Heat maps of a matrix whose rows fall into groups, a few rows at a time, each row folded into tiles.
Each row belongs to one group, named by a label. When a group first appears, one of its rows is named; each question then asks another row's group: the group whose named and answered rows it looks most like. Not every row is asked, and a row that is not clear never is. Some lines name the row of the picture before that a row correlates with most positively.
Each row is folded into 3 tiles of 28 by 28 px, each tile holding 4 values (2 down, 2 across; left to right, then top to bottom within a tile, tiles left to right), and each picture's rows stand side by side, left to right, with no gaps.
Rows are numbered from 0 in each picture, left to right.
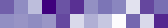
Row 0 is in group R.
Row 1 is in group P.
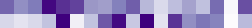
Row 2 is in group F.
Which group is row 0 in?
R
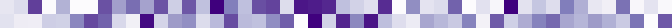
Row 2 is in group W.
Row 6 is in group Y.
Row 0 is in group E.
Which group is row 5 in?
E
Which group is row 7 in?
E
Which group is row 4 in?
F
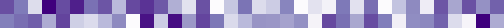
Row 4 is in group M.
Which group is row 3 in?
E
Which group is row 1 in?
R
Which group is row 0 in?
R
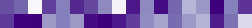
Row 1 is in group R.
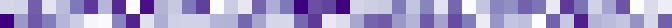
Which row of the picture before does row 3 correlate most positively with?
2
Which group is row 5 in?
M
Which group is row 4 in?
Y
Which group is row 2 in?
E
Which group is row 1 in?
Y
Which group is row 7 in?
E
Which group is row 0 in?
M
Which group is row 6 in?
P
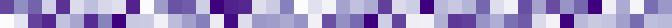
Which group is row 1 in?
F
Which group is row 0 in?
Y
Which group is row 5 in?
Y
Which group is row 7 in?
Y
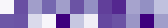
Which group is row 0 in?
W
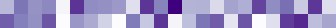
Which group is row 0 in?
F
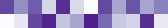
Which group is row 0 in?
Y
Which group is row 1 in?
W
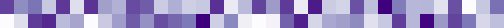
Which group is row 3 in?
Y
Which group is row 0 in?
Y
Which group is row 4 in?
W
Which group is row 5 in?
M
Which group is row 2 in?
F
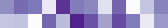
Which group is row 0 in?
P
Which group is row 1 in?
M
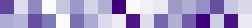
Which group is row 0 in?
M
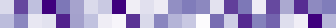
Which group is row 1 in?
E
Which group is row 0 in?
W
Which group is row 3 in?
W
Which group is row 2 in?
P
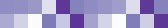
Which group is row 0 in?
P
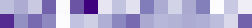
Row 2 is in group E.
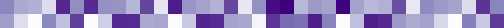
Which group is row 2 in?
Y
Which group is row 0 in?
P
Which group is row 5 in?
P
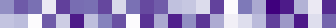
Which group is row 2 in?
F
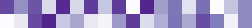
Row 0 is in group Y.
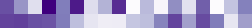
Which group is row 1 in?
E
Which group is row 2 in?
M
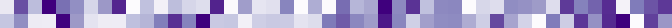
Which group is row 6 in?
P
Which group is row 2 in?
F
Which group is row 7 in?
R
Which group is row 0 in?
W
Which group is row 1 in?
E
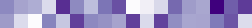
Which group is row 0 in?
P
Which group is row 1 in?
E
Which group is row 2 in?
R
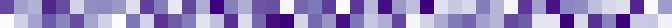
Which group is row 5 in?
Y
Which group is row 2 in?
W
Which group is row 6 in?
W
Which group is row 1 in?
P
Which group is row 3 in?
R
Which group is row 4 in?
W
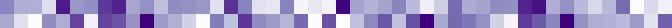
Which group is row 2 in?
P
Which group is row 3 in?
E
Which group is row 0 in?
P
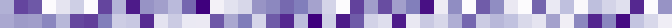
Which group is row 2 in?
E
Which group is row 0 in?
E
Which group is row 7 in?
F
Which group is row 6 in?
E
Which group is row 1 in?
W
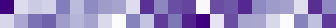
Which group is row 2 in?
R
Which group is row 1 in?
P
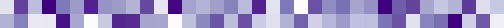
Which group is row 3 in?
Y
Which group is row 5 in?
F
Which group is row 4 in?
R
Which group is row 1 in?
Y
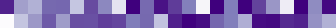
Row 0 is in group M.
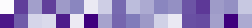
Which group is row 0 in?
W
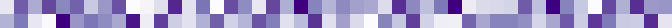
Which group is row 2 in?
Y
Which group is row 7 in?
W
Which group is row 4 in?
P
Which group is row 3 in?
W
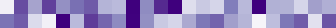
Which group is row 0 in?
W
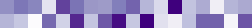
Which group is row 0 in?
P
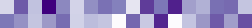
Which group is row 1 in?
P
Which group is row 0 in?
W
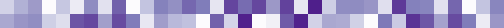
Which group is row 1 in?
M
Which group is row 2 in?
P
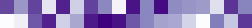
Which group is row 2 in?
P
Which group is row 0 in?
Y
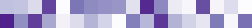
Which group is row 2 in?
E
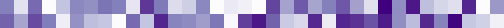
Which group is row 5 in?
F
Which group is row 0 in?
M
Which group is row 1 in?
P
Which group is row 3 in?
W
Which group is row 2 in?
E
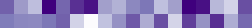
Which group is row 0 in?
R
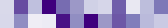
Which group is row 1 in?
M
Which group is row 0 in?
W
